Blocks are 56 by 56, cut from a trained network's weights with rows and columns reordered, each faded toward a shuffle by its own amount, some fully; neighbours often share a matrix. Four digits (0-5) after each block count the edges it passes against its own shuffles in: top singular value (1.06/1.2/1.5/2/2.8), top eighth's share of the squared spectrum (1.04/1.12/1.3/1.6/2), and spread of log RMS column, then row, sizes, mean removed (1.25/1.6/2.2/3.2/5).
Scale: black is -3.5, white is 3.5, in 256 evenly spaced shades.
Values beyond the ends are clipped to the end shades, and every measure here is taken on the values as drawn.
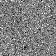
2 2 0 0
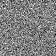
0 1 0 0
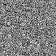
2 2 0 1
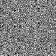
3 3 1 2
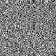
3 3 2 1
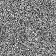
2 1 0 0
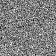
0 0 0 0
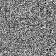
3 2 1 0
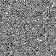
1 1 0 0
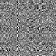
4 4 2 2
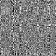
4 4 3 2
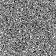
0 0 0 0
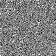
2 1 0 0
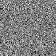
3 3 0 2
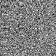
3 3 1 2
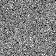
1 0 0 0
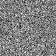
2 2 0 0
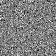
1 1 0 0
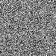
2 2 0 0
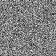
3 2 0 0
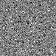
2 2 1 0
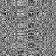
4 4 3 2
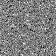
1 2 0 0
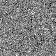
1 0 0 0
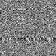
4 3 0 2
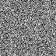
2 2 0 0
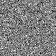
1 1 0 0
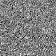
3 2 0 1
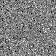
0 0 0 0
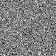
2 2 0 1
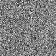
3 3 0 0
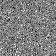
0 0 0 0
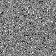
0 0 0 0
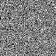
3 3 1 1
